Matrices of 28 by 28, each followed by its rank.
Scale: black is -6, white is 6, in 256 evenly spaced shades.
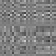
two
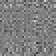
five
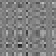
two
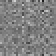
five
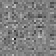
five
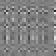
two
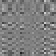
two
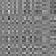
two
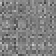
five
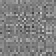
five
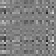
two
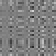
two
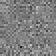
five
